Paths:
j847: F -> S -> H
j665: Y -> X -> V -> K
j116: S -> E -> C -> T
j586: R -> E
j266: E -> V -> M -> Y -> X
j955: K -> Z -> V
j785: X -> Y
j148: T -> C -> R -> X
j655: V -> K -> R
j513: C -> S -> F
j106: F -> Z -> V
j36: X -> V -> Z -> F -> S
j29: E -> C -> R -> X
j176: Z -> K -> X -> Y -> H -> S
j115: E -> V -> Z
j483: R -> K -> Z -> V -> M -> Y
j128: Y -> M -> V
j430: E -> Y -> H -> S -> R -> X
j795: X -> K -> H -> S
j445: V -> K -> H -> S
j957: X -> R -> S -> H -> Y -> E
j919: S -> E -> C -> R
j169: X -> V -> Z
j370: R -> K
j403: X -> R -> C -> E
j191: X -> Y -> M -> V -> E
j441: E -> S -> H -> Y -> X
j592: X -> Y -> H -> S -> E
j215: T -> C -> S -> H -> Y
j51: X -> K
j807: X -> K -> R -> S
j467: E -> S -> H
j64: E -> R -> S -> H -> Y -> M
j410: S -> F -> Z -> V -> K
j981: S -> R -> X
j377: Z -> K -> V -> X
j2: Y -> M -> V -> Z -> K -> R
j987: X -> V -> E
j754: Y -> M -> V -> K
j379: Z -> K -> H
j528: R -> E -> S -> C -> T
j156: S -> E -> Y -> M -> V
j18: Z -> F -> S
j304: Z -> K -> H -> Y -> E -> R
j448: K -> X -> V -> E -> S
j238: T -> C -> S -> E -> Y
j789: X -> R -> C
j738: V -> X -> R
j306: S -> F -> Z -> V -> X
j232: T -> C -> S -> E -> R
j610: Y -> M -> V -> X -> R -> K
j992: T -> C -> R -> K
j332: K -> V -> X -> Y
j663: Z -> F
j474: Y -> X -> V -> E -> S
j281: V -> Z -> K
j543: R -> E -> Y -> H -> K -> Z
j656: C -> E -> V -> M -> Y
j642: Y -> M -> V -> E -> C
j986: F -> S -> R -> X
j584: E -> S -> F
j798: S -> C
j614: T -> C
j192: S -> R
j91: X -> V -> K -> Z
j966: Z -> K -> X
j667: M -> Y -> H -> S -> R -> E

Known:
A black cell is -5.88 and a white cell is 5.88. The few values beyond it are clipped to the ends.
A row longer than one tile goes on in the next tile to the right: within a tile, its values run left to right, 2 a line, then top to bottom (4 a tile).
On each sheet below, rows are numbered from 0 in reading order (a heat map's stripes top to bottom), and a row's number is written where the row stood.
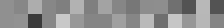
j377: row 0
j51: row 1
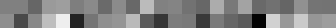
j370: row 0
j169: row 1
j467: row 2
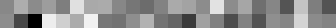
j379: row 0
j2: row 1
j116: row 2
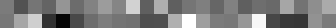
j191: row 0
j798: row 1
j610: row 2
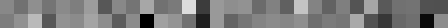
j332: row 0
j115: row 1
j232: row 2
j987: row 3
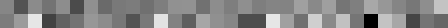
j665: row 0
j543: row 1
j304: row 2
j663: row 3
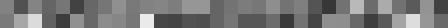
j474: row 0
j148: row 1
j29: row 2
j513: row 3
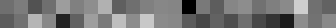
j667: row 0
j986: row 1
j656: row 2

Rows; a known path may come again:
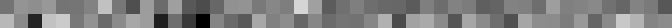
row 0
j18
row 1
j738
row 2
j992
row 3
j441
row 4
j156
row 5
j448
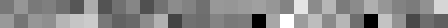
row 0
j795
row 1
j64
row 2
j955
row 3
j663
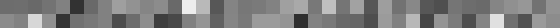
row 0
j957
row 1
j614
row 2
j483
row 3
j919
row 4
j543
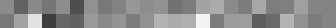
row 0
j665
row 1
j176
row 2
j91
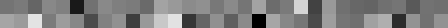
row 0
j981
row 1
j370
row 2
j115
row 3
j430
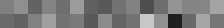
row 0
j528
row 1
j667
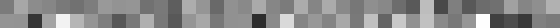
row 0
j410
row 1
j238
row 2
j377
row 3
j51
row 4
j610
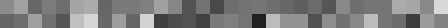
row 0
j215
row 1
j789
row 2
j584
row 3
j2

